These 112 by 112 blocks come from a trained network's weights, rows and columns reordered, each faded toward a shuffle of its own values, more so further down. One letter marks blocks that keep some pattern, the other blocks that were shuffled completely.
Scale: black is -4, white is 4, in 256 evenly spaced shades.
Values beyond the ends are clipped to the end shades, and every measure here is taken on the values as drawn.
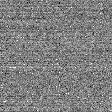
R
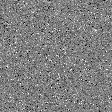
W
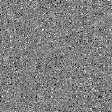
R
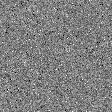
W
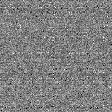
R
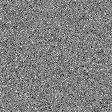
W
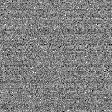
R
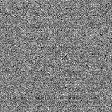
R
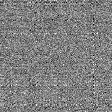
R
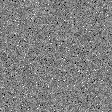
W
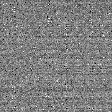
R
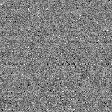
R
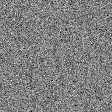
W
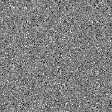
R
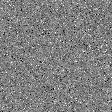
W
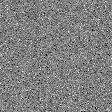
W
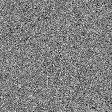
W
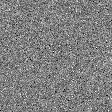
W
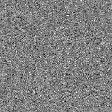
R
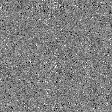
R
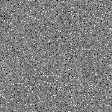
R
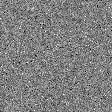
W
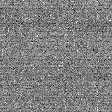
R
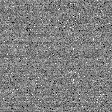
R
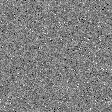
W
